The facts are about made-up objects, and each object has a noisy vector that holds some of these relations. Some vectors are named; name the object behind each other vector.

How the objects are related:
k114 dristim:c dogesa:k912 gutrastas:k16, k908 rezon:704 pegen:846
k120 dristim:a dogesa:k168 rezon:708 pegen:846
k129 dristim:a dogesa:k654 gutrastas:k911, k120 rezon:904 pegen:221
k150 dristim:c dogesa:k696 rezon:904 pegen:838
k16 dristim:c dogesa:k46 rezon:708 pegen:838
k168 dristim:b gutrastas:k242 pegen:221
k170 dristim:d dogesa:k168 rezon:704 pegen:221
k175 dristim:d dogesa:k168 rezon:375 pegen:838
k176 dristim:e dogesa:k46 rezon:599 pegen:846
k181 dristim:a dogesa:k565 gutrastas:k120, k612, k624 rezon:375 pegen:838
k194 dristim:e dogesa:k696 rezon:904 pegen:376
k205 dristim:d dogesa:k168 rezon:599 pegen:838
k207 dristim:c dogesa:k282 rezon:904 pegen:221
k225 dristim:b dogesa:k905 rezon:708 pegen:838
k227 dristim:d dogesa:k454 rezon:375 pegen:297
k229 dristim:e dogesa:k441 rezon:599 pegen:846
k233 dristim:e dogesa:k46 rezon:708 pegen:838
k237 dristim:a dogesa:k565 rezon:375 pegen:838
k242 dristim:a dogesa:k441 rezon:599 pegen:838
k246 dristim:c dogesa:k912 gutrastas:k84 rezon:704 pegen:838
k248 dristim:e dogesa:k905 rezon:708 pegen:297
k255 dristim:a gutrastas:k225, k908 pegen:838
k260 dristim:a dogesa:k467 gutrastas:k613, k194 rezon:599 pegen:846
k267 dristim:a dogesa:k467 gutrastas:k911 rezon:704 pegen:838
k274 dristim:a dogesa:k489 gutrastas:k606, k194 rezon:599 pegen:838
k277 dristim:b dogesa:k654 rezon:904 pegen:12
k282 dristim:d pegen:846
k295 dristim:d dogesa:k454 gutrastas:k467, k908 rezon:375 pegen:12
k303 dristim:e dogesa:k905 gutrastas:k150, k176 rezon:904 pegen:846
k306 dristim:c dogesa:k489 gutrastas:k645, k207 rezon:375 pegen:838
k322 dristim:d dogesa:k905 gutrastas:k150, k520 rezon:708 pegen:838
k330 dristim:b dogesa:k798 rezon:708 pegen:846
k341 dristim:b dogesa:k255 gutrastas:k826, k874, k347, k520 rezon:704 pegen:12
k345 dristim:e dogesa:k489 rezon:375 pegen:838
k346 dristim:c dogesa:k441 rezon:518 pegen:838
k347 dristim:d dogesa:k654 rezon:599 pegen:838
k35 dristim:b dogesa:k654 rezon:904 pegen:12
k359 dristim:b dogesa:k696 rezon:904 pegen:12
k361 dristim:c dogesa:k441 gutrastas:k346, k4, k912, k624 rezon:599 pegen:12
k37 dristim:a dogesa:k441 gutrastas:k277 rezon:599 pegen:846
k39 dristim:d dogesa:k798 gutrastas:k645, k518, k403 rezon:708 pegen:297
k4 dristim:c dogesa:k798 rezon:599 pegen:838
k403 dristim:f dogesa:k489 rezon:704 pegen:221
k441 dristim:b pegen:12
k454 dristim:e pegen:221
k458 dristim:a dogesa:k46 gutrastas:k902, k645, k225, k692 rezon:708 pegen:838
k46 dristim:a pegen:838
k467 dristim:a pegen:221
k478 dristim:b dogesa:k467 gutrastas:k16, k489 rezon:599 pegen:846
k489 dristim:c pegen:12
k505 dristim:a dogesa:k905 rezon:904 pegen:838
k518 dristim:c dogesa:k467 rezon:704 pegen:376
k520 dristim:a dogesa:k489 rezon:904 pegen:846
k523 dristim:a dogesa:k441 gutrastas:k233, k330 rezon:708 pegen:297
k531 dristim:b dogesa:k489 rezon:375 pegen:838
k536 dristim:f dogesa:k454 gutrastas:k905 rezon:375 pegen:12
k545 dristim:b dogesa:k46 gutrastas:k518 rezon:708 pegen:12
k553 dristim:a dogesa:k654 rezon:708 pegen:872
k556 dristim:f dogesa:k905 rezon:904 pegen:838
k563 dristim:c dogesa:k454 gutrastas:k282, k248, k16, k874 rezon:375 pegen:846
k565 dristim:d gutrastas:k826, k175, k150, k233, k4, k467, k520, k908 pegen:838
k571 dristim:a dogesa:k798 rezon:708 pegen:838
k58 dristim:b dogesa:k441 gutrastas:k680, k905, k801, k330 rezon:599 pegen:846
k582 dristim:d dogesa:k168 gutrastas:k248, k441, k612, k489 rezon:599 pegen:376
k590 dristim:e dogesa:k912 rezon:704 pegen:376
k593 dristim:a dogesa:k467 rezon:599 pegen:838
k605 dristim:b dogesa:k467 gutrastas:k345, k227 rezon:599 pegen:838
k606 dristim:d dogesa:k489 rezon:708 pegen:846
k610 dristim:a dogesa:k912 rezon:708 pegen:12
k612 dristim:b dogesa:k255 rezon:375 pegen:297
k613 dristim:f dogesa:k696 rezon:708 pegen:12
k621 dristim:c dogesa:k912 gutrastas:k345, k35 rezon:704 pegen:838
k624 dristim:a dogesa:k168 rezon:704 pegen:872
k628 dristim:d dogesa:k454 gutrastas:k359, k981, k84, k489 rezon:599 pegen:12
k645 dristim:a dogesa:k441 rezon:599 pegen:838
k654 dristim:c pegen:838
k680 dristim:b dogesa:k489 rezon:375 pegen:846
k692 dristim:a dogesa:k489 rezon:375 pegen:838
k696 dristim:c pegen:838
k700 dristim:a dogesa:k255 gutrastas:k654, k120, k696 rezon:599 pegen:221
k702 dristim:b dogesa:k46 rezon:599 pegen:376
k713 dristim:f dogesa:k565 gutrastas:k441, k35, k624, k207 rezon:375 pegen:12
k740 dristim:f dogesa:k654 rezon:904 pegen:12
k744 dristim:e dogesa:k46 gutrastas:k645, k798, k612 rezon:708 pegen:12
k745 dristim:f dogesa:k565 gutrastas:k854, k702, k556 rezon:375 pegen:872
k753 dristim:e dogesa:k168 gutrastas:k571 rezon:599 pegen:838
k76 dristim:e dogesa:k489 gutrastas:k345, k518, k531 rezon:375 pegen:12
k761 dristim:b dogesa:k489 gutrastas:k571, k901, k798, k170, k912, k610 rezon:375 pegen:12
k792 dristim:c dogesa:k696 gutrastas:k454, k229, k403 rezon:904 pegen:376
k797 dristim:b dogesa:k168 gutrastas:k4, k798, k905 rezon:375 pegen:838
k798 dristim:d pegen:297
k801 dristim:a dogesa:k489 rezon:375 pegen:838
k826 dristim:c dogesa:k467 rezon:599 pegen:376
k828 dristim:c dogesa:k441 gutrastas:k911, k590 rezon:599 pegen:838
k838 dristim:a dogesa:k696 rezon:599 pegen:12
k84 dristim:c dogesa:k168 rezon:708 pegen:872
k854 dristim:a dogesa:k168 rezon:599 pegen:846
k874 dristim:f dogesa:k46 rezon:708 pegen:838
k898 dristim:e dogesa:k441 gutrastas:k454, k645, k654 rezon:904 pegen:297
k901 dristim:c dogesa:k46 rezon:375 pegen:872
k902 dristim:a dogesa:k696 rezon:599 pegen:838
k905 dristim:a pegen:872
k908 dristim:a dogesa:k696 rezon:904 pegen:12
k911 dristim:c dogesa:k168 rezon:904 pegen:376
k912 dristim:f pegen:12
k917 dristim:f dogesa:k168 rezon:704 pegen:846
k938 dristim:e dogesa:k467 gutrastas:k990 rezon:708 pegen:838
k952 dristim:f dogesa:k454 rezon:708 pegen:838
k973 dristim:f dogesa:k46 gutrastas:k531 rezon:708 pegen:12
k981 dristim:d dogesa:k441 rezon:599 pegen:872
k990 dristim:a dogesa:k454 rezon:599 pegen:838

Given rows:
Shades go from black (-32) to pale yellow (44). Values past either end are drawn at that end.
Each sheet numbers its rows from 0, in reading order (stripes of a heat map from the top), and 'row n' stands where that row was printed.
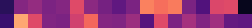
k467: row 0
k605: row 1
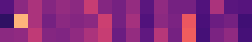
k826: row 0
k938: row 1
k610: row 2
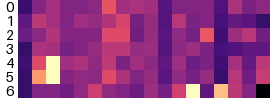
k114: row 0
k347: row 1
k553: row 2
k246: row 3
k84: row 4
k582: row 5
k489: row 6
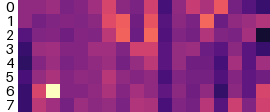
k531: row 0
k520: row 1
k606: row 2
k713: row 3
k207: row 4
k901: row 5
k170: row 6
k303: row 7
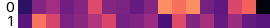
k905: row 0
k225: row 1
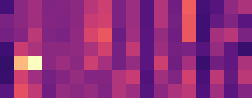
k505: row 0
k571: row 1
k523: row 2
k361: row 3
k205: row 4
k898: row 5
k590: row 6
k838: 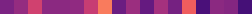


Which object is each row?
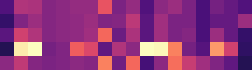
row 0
k295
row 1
k150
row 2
k628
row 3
k168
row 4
k76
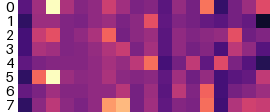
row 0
k624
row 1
k613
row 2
k330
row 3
k39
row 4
k403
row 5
k175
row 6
k908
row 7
k37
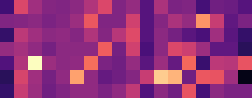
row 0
k322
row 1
k680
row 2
k973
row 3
k345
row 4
k120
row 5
k441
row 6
k194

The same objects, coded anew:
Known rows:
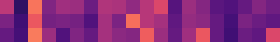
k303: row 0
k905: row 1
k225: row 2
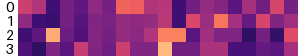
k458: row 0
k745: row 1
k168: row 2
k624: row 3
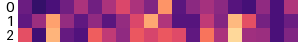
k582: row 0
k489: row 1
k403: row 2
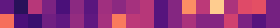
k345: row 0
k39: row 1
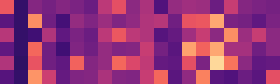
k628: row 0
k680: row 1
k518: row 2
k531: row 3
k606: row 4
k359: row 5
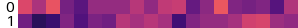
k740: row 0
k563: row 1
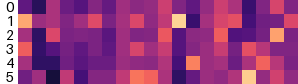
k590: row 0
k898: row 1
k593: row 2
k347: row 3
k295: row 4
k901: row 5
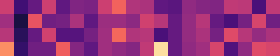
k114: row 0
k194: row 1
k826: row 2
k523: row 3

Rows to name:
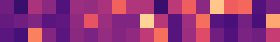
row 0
k306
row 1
k917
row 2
k330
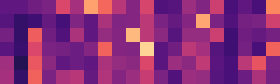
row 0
k911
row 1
k612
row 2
k454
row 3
k753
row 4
k938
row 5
k505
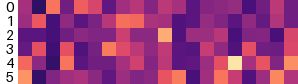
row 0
k129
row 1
k744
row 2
k205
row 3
k545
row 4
k346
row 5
k242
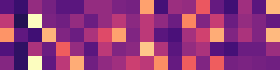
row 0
k797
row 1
k274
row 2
k828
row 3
k854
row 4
k520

